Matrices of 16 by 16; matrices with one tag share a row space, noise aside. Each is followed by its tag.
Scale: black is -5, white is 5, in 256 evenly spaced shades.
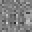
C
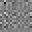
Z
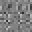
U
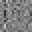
Z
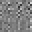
U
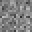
C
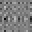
Z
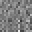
U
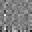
Z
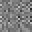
U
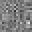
C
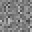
U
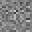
C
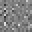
Z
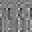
U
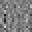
Z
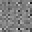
U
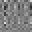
Z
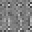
U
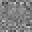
C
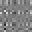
Z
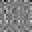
Z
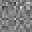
C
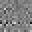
Z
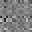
Z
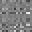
C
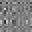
Z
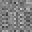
C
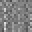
Z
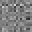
C
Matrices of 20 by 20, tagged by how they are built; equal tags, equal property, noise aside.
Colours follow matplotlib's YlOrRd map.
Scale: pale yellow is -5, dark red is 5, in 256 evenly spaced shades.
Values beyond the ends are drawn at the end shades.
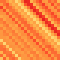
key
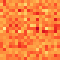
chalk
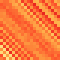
key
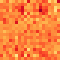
chalk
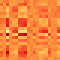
chalk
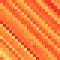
key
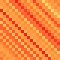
key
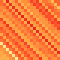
key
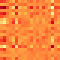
chalk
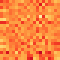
chalk
